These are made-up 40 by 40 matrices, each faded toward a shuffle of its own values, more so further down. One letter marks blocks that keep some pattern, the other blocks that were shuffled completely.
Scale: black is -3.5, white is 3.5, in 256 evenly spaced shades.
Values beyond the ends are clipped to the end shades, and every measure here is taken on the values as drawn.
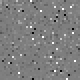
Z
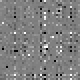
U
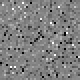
Z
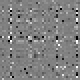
U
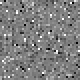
Z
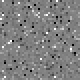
Z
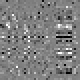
U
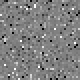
Z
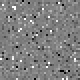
Z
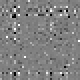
U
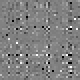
U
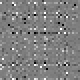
U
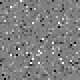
Z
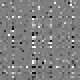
U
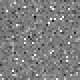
Z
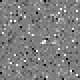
Z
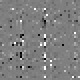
U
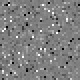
Z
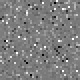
Z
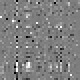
U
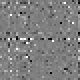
U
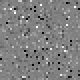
Z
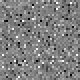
Z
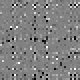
U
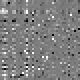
U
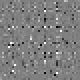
U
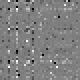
U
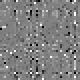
U
